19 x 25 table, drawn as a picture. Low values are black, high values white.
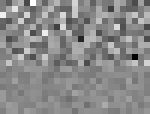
No regular stripes run through it. The distribution is heavy-tailed on both sides. The halves do not mirror each other. There is no overall slope. The bottom part is calmer, past a seam about 60% of the way down. Fine speckle covers the field.
